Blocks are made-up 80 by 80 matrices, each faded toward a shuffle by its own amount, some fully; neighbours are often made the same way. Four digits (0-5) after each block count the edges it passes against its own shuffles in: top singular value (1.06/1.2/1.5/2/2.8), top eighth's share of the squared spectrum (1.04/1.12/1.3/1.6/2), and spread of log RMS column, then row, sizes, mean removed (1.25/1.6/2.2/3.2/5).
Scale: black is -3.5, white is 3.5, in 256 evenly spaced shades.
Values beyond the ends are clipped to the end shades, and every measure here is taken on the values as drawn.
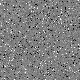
0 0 0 0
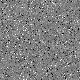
1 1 0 0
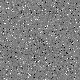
1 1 0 0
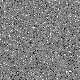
0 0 0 0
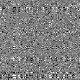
4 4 2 3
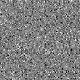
3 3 1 1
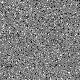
0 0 0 0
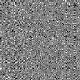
4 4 2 2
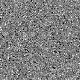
3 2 0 0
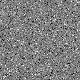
1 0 0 0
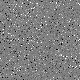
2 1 0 0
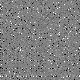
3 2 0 1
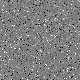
0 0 0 0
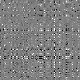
5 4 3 3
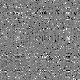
4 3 1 2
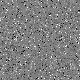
2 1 0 0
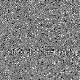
3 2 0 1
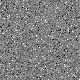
2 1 0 0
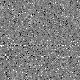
3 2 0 1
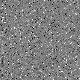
1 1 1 0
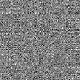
4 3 2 2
